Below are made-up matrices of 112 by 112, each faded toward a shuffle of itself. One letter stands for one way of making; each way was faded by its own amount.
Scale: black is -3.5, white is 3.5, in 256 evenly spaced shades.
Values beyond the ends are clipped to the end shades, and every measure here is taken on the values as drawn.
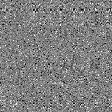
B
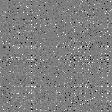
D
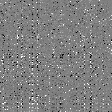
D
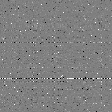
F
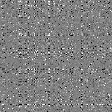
F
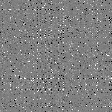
D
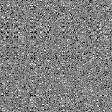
B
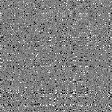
F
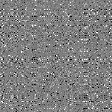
F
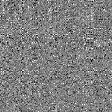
B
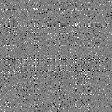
F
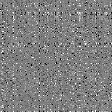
F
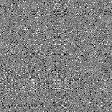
B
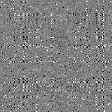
F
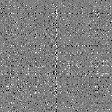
F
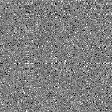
B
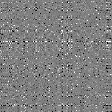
F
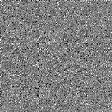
B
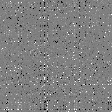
D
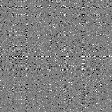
F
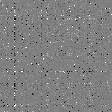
D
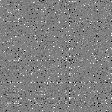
D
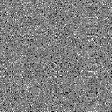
B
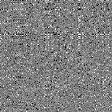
B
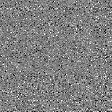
B
